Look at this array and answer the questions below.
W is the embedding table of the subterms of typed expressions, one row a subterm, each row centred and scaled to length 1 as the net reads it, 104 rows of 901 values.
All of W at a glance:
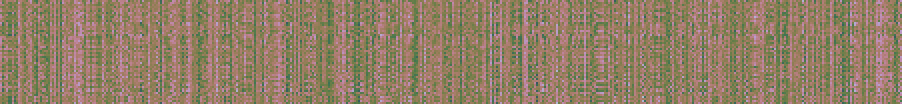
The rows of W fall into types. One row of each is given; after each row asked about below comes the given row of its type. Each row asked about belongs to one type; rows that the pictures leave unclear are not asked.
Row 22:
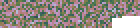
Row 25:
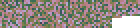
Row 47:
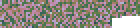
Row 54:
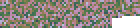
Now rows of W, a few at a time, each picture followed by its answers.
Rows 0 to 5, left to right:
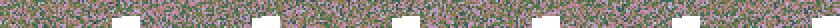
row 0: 54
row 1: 47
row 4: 22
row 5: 54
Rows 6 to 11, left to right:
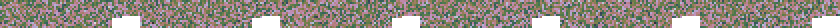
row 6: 22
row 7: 25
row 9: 54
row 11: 54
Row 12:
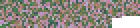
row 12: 25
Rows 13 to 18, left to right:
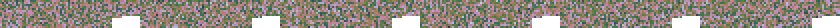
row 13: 25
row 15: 22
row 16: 54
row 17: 54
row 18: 54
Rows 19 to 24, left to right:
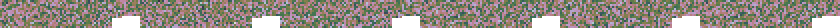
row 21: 54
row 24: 22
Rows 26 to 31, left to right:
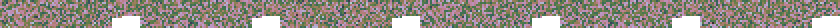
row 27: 25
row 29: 47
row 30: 25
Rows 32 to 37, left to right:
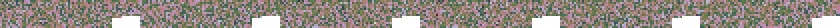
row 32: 25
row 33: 47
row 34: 25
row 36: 54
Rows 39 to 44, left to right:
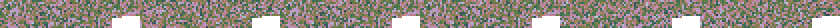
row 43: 54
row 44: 47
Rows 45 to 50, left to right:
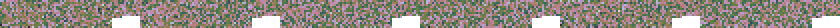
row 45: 22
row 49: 47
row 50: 25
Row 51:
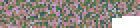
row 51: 22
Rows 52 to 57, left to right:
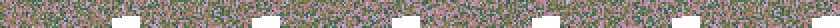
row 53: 25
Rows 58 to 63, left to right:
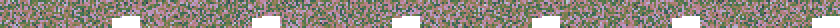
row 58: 25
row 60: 25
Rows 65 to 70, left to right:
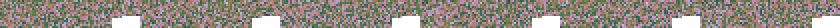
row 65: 54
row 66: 47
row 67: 47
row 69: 54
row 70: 25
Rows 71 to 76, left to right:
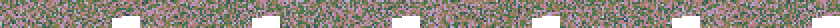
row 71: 47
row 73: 54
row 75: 25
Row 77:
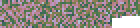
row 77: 47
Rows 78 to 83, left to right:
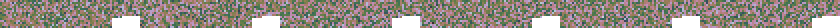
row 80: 54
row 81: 25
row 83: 22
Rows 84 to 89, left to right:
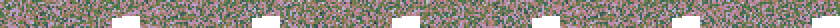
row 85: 22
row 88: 22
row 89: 47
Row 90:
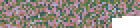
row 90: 22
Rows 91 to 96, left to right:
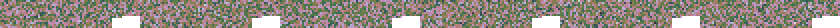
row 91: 22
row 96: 22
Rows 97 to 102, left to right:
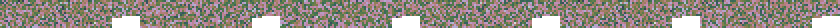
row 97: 25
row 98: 22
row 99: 25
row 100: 22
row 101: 25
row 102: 25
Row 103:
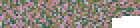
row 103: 47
